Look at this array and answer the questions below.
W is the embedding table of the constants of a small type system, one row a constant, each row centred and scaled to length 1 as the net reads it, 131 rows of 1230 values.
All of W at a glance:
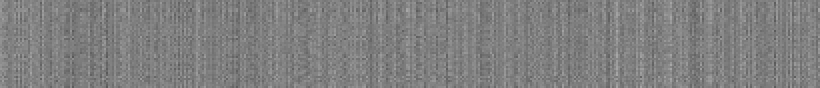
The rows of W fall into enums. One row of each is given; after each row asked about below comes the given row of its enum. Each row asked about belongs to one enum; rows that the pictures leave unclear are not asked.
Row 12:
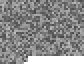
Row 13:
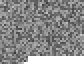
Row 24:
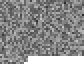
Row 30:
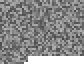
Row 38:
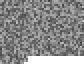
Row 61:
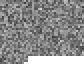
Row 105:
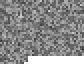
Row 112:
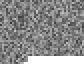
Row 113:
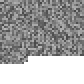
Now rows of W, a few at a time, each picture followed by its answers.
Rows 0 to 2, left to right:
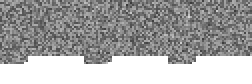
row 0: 30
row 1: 13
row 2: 105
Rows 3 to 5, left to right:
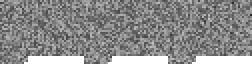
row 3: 113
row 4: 12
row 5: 24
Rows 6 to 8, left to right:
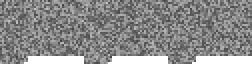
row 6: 38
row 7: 12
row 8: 30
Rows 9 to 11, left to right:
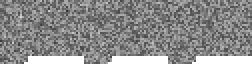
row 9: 105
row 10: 12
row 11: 30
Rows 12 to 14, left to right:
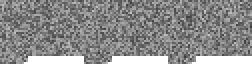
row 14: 112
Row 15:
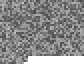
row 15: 12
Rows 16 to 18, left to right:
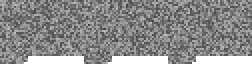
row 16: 12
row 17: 13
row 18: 30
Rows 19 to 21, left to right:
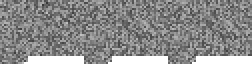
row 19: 13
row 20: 113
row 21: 113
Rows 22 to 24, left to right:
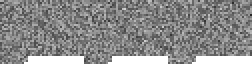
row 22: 113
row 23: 61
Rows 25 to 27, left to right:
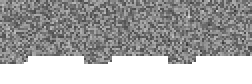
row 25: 12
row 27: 105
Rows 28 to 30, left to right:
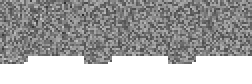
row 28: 24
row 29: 30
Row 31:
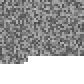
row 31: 38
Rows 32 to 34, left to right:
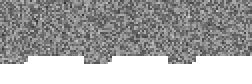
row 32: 24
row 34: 105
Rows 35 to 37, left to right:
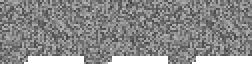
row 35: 113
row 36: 13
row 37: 113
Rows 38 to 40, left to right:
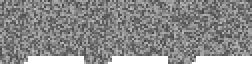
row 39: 38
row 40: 12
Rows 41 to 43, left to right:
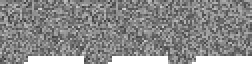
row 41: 61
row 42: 61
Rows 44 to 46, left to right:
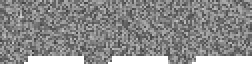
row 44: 105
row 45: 113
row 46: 38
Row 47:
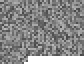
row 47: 113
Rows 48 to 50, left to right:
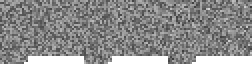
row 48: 30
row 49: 38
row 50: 61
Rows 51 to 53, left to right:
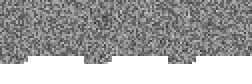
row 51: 38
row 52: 112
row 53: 105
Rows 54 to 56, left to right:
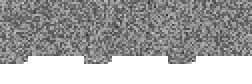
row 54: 12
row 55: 24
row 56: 13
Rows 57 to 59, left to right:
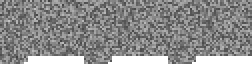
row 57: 38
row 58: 30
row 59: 30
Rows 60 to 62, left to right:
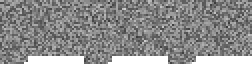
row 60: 30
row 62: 13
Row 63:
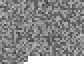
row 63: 13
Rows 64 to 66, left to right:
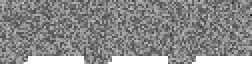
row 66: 24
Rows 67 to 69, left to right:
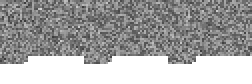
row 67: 61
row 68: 12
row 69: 105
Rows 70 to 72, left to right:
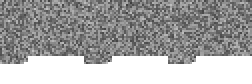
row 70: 38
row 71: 13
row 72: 12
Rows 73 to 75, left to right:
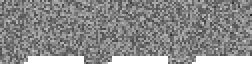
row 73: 38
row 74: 13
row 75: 24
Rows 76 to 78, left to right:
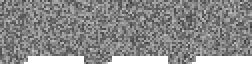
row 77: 13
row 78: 112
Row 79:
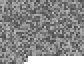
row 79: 12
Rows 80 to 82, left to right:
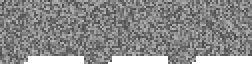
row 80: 38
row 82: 113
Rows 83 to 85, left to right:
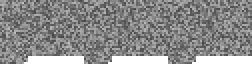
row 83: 12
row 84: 30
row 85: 30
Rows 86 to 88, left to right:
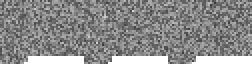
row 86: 38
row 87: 105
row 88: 13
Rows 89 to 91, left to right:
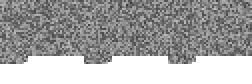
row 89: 12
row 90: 13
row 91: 38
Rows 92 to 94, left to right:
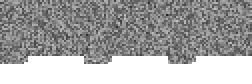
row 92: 113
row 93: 24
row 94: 38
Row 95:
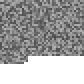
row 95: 30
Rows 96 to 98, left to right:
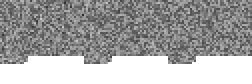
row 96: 24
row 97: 12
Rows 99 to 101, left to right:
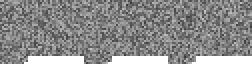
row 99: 113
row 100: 13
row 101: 112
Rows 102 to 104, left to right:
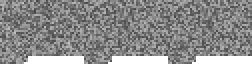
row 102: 12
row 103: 30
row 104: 30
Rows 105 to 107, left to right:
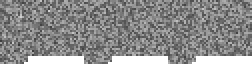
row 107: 38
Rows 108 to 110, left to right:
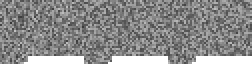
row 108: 112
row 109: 30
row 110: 38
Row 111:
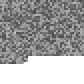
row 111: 12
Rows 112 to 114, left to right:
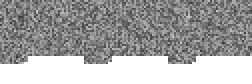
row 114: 105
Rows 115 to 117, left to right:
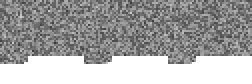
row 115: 105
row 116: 13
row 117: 12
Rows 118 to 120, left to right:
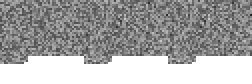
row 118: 30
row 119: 24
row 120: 24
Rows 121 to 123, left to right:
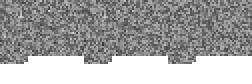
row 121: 105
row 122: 105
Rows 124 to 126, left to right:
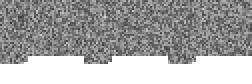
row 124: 112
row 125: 105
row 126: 38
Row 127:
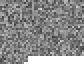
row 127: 61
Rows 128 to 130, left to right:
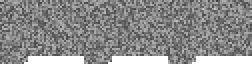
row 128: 113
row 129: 30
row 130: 38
